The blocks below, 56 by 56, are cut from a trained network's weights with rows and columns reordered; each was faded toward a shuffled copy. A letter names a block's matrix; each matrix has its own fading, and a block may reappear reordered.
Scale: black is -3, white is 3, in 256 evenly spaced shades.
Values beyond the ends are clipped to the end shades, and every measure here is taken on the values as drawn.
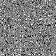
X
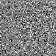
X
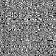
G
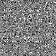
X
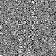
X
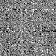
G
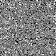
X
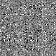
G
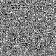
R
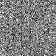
R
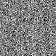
R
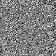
X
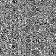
R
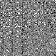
G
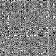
G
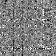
G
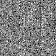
R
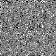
X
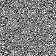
X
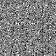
R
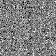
R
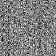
R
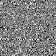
X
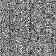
R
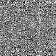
G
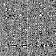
G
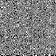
G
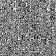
R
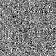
R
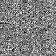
R
